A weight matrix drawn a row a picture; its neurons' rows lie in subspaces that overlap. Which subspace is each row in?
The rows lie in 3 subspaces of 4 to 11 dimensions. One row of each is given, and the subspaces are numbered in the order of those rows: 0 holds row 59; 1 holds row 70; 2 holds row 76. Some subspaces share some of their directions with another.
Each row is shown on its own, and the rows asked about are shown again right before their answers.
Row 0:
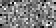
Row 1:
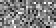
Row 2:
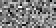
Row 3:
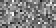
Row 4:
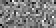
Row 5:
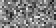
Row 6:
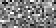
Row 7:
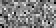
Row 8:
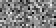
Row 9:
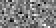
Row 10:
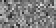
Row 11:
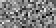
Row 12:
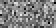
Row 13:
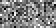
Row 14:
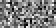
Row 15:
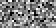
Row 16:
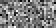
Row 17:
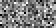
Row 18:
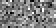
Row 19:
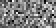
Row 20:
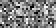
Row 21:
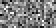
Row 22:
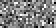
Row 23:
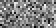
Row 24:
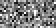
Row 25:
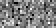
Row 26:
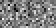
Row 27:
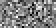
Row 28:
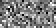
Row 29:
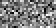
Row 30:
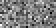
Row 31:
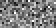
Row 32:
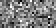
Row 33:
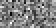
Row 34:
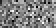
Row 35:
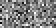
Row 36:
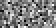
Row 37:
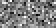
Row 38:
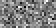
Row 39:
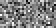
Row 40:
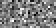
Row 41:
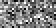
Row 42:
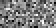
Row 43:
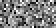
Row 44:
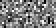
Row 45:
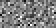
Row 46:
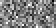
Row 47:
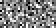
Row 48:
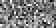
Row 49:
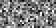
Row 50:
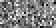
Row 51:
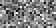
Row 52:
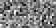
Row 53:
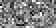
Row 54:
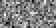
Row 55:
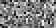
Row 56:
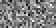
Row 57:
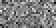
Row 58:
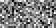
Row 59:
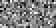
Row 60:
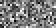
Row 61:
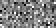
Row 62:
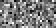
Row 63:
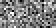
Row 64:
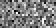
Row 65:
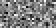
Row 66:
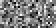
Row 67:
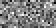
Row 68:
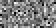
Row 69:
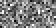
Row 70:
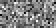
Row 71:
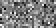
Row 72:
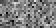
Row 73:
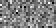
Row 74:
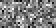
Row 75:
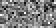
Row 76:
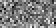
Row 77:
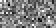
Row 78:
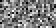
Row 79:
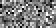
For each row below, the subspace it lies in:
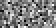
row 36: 0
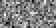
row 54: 0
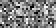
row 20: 0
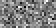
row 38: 0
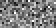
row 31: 2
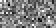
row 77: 2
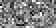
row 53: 0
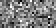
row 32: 0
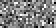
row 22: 1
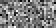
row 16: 0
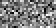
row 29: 2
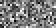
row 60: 2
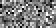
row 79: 0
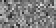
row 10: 0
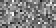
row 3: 0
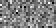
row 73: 0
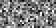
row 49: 0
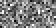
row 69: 2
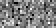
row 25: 0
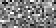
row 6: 2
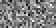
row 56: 2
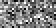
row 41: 0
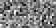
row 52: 2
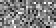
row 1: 2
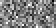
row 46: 0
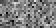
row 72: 0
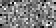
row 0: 0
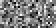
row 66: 0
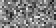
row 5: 0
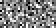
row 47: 2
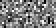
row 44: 1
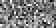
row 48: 0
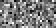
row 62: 0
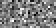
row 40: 2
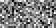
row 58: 0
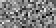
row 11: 2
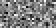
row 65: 0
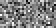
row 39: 0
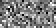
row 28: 0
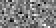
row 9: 2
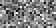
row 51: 0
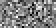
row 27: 0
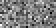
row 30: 2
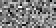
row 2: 0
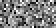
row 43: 0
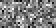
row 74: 0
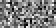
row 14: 0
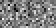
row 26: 2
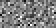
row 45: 0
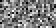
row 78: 0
